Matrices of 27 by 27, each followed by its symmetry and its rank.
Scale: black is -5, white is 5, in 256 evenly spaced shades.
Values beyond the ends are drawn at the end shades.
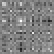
symmetric, rank three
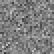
neither, full rank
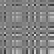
symmetric, rank one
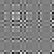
symmetric, rank one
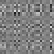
neither, rank two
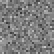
neither, full rank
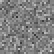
symmetric, full rank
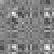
symmetric, rank three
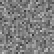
neither, full rank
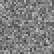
neither, full rank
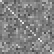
symmetric, full rank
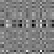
neither, rank two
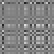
symmetric, rank one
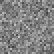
symmetric, full rank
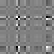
symmetric, rank one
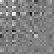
symmetric, rank three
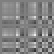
symmetric, rank one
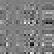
neither, rank two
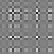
symmetric, rank one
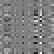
neither, rank two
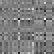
neither, rank two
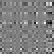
neither, rank two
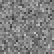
neither, full rank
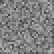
symmetric, full rank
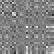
symmetric, rank three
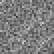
symmetric, full rank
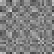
symmetric, rank three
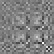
symmetric, rank three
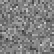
neither, full rank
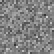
symmetric, full rank
